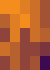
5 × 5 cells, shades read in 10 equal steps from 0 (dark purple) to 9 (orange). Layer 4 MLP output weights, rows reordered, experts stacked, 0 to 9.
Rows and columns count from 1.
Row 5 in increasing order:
0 4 4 5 6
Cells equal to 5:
3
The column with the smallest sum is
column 5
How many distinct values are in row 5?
4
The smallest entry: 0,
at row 5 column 5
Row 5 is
4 6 4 5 0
